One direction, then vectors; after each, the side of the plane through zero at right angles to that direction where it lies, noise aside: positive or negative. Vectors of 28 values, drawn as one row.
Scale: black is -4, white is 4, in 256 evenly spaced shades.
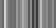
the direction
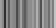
negative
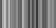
positive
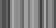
negative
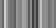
positive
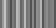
positive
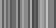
positive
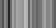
positive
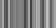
negative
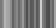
positive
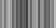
negative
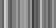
positive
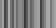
negative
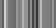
positive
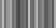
negative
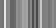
positive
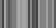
positive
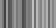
negative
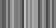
negative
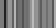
negative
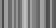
positive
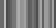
positive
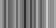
negative
